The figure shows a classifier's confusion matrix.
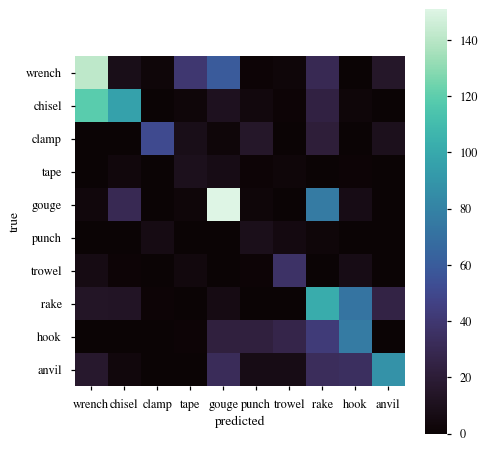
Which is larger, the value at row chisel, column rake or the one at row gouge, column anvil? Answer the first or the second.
the first
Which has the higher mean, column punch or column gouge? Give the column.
gouge
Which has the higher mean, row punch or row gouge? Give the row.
gouge
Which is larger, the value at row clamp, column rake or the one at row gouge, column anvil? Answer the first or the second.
the first
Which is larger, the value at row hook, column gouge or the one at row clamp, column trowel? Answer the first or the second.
the first
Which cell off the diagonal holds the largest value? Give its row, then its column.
chisel, wrench
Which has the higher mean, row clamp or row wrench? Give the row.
wrench
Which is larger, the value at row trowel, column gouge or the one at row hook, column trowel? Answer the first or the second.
the second
